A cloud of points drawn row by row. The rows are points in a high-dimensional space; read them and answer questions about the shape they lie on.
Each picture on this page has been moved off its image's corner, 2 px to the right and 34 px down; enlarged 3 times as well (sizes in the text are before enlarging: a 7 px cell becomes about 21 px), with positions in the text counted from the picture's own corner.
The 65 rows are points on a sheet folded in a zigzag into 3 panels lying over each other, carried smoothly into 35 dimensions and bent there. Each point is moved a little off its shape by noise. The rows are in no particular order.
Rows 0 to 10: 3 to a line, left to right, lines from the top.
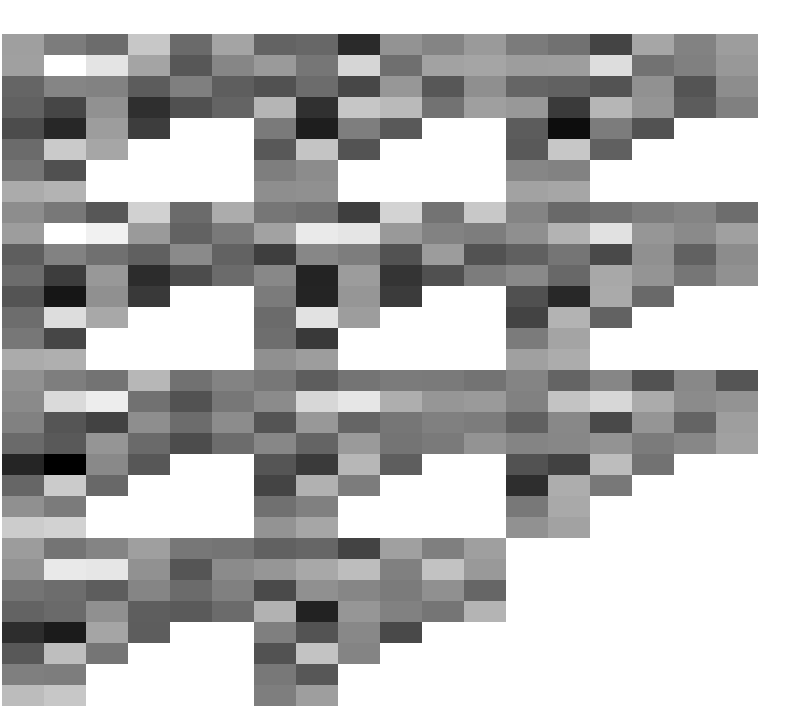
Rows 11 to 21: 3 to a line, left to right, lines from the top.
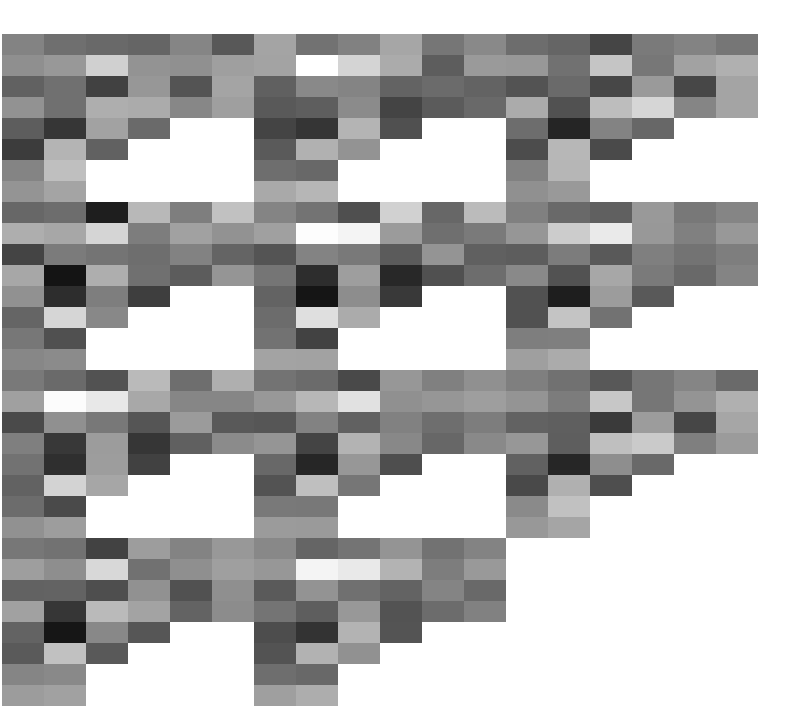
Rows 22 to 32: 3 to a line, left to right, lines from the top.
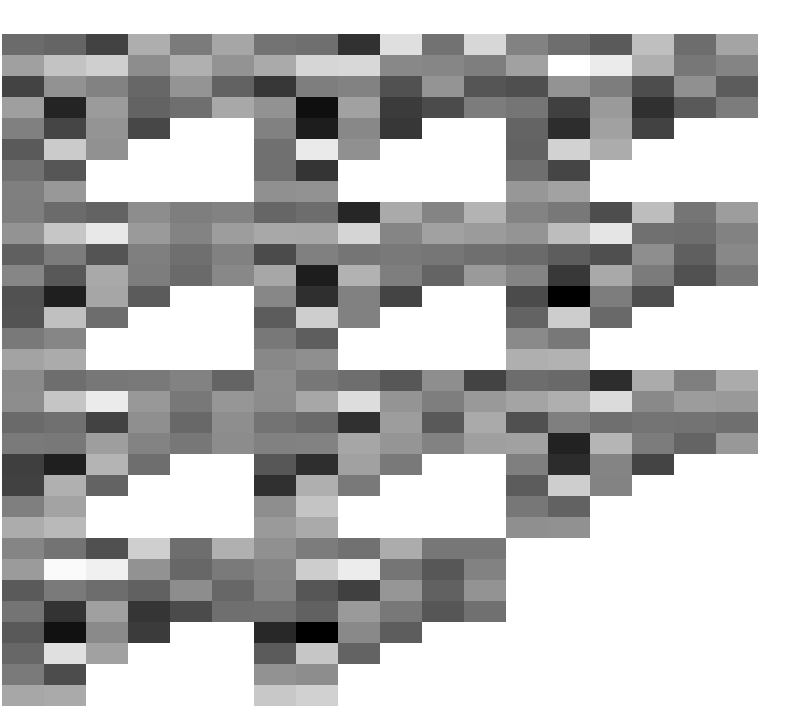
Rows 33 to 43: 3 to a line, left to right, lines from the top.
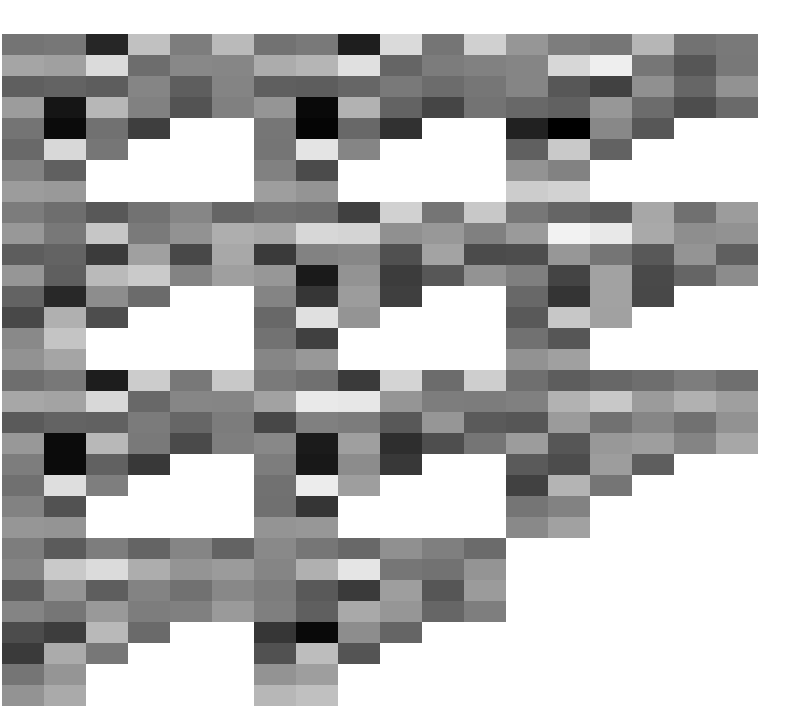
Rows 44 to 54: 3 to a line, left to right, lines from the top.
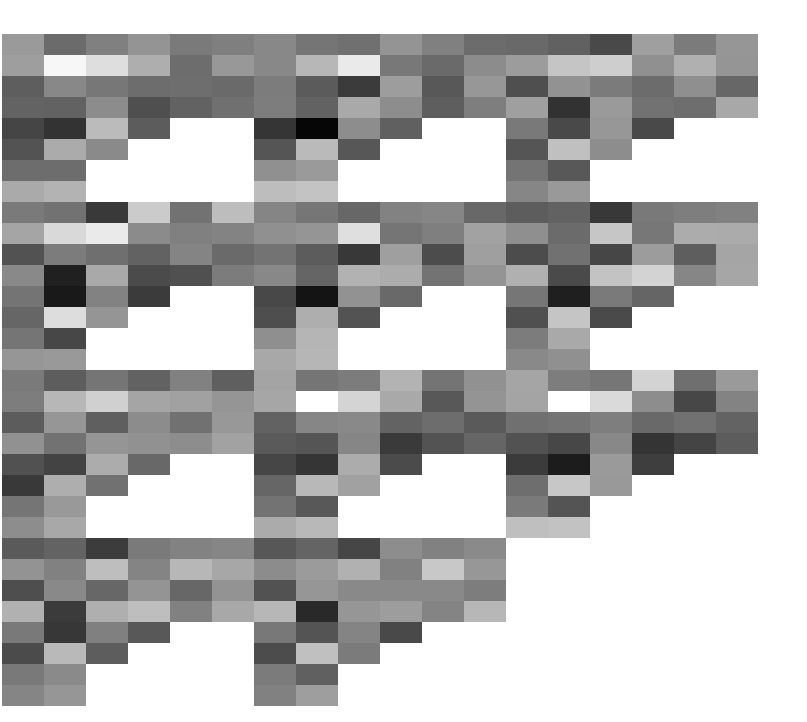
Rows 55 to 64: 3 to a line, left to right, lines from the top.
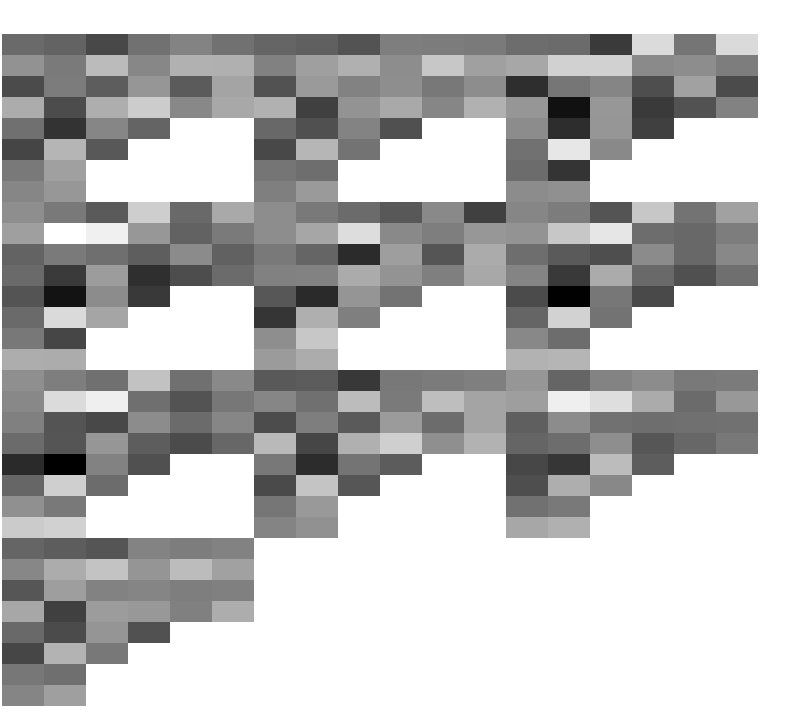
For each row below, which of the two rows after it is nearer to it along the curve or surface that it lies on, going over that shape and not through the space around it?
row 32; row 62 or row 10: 62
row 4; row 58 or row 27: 58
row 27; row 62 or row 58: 62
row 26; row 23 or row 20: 23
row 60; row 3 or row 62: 62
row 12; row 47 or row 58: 58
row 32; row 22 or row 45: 45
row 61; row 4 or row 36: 36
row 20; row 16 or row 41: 16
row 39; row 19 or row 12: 19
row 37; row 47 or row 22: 22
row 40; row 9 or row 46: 46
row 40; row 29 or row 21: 21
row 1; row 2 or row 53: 2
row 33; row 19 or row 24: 19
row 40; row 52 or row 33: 52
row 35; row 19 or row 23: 19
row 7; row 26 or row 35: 26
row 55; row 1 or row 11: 11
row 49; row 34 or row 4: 34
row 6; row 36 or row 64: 36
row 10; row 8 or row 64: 64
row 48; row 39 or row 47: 39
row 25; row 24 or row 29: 29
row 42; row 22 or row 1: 22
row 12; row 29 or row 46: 46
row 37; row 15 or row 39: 15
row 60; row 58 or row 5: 5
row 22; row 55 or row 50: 50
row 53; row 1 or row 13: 13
